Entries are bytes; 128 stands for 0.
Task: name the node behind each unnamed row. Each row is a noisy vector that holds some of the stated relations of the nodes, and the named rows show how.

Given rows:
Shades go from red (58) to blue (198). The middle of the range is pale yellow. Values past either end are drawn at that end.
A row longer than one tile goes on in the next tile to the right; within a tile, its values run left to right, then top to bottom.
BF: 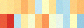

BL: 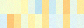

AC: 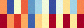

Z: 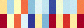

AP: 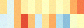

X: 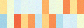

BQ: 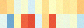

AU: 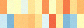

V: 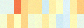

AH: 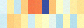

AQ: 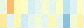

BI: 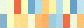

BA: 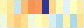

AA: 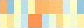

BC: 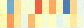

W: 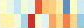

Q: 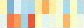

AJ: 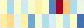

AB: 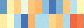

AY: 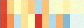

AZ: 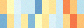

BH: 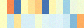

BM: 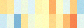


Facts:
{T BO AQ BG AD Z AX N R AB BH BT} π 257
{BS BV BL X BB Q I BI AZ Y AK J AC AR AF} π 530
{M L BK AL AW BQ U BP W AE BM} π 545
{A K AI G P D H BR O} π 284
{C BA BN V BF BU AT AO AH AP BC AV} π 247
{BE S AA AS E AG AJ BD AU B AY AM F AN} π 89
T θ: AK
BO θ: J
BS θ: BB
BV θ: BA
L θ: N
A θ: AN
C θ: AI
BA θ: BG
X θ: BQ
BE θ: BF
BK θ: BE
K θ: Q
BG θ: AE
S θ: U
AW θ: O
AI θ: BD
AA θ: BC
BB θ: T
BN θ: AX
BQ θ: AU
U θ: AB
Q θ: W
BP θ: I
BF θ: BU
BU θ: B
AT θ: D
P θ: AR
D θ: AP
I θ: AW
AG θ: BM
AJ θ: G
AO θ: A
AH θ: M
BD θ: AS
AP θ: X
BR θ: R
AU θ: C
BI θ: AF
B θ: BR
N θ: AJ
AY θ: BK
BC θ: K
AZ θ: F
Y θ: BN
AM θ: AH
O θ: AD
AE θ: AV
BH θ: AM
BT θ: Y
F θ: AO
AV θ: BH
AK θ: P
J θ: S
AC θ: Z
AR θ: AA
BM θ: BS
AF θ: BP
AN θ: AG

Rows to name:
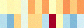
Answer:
AS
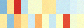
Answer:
O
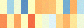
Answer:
K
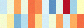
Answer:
S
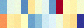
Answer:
G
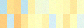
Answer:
H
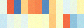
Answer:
M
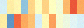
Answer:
AI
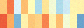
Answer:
BK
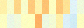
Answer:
E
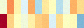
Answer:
BR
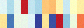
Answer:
BT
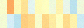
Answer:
AL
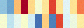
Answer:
BN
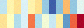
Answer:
BO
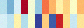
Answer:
Y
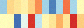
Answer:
U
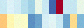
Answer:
N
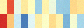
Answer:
R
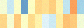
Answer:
P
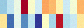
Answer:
AX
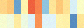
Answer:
AM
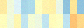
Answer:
T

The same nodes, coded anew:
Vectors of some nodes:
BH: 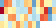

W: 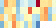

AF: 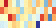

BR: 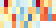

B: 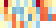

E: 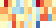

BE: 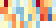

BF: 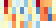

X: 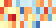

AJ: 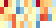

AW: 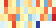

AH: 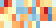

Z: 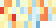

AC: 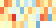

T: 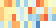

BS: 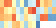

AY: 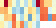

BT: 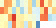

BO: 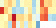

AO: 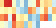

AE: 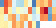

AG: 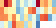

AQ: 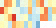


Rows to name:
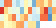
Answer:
BV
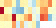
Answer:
J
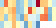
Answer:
K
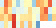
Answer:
L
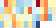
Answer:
BC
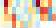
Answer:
BK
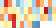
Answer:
BQ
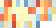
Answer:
BM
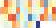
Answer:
AD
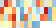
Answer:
D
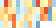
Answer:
AL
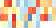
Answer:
A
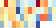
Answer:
AA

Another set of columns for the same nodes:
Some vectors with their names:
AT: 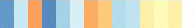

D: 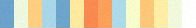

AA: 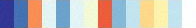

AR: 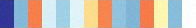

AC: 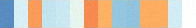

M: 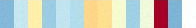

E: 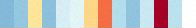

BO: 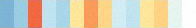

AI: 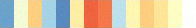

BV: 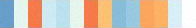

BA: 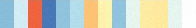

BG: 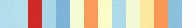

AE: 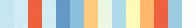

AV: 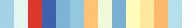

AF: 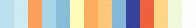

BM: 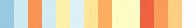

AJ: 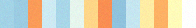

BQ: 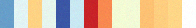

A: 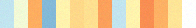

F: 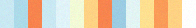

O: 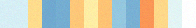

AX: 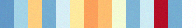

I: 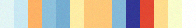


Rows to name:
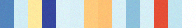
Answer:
V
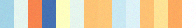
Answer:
AO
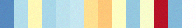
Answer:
W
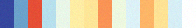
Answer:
T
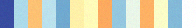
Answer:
K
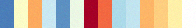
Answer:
X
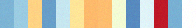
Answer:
AD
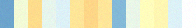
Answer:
BR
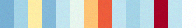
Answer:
AS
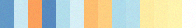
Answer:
BN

